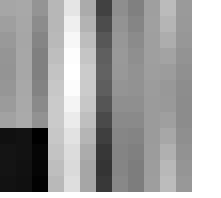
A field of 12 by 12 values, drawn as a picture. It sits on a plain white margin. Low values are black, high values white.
Grain: streaks running down. Ninth with the lowest average: bottom left. Average level on the scale: 60%. Odd patch: lower, in the bottom left. Calmest part: middle right.
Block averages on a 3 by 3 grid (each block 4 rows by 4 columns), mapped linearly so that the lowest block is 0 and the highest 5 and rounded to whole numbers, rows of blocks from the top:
554 | 554 | 044
